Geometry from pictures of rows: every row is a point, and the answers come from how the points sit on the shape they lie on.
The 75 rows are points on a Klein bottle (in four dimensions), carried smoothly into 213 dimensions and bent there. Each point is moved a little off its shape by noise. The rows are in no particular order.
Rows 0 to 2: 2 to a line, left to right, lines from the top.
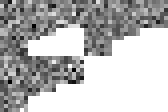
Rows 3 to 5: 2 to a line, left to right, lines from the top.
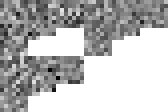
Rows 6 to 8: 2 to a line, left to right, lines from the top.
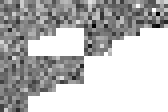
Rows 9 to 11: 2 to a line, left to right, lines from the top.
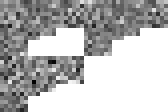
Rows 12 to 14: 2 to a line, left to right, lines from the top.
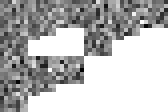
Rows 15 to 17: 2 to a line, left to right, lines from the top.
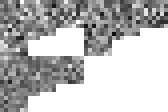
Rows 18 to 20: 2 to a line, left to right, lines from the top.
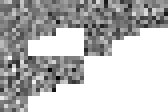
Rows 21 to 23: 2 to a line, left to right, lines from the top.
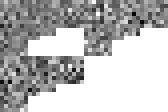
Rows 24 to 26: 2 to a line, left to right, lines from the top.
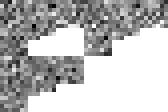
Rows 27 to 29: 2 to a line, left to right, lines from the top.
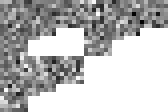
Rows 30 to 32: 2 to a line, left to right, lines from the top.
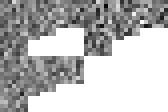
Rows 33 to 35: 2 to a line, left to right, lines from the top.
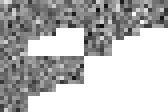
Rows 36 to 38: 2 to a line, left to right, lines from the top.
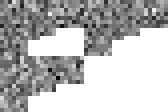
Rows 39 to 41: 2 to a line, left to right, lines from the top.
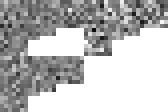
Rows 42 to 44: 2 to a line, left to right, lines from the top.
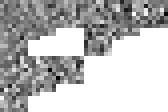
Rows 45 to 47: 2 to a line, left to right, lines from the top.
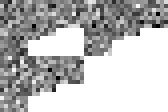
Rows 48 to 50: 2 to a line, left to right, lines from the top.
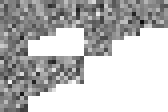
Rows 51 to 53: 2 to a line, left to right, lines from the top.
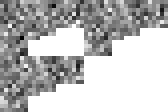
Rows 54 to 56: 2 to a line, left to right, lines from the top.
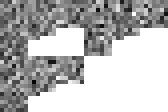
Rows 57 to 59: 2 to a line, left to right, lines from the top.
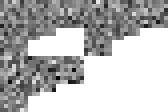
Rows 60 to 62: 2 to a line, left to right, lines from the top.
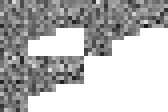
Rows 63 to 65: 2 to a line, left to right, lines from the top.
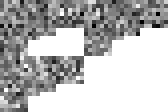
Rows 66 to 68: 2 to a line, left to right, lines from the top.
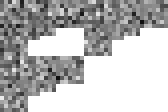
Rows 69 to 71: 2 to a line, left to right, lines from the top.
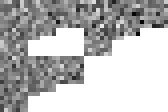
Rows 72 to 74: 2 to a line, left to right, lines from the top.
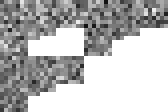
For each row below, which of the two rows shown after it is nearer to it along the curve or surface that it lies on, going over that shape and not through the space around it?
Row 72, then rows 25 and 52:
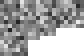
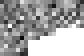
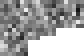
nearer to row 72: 25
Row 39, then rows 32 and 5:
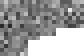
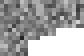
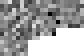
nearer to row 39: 5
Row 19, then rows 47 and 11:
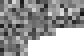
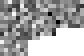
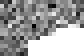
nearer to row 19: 11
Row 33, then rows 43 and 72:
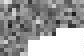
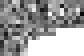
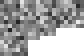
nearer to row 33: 72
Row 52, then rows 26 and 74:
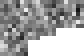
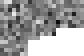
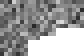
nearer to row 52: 26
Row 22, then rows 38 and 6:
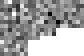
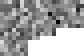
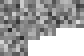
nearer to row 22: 6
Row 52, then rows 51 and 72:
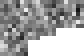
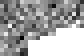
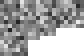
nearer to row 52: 51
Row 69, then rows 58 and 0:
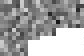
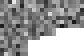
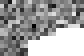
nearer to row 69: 0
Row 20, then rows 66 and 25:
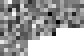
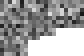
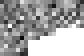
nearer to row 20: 25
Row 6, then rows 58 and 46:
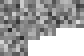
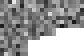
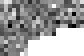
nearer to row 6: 46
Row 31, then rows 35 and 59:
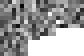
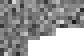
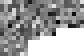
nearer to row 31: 35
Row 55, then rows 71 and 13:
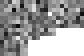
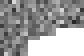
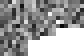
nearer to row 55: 13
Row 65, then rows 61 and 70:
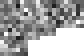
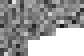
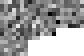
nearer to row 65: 70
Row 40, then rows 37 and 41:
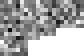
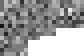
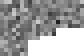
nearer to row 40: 41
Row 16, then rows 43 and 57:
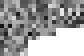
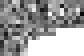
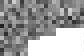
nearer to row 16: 43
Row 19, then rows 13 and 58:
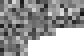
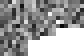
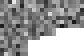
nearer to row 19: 58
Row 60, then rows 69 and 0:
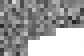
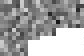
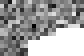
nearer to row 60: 0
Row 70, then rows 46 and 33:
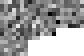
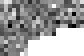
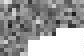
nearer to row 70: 46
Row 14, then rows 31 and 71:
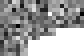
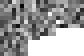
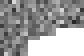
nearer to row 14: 31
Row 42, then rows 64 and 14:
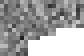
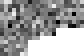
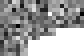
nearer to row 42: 64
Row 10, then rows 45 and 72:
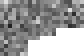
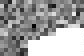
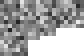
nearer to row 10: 72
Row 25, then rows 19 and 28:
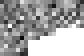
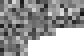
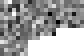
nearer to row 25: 28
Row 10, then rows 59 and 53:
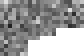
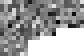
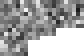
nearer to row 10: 59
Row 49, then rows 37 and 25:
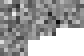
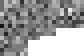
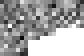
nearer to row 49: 25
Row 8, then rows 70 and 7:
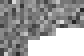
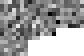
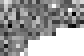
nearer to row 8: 7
